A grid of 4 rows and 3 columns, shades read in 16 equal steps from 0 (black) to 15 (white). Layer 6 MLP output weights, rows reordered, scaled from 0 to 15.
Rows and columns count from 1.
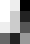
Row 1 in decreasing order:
15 14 0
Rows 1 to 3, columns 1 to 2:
15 14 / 15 12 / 14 12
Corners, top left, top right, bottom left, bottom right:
15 0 6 9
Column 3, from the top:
0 2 5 9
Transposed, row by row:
15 15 14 6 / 14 12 12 2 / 0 2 5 9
